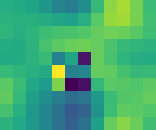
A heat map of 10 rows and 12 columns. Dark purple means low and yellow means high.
Average level on the scale: 60%. Roughest part: centre. Odd patch: rougher, in the centre.
